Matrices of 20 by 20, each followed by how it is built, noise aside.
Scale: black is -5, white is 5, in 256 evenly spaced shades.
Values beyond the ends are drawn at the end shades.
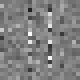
uneven columns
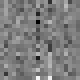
uneven columns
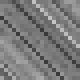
Toeplitz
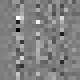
uneven columns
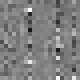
uneven columns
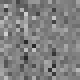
uneven columns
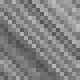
Toeplitz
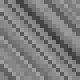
Toeplitz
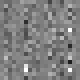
uneven columns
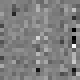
uneven columns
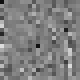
uneven columns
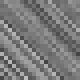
Toeplitz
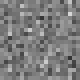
uneven columns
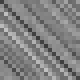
Toeplitz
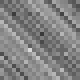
Toeplitz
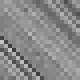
Toeplitz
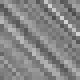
Toeplitz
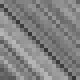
Toeplitz
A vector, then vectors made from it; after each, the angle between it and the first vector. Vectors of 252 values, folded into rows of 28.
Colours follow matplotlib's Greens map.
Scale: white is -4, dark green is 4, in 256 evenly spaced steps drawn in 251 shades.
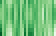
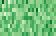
orthogonal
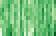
nearly opposite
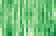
nearly opposite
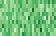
orthogonal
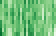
nearly parallel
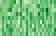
partly opposed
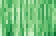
nearly opposite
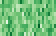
partly opposed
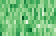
partly aligned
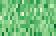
orthogonal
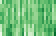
nearly opposite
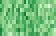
partly aligned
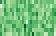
partly aligned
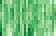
nearly parallel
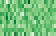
orthogonal
